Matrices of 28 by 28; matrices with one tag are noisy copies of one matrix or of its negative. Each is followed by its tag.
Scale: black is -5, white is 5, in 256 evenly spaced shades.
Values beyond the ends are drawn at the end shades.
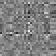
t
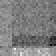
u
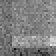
u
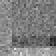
u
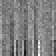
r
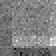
u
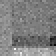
u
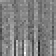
r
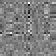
t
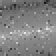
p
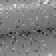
p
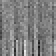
r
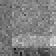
u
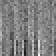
r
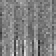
r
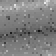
p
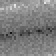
p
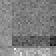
u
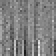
r
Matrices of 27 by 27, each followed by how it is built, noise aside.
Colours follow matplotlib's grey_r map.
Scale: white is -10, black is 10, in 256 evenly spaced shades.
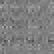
low rank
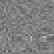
low rank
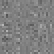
low rank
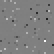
sparse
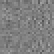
low rank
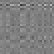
low rank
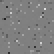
sparse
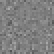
low rank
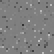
sparse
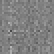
low rank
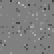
sparse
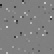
sparse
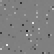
sparse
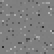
sparse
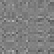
low rank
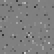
sparse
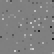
sparse
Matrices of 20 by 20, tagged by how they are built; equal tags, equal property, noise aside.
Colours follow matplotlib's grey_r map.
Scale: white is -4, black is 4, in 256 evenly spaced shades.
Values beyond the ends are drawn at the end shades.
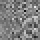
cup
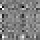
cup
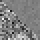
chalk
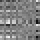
cup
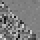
chalk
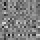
cup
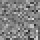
cup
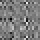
cup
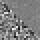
chalk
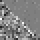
chalk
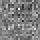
cup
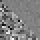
chalk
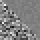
chalk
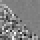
chalk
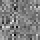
cup
